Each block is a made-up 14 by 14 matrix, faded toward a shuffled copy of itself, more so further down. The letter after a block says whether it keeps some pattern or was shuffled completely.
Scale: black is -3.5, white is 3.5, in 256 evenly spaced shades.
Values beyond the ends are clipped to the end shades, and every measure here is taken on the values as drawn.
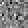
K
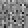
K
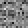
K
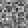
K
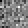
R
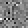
K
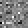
K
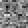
K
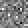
R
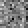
K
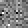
K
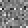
K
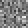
K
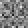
K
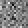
K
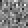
R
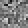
K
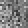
K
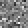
R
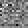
K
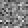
R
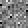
R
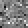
R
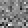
K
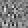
K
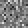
R
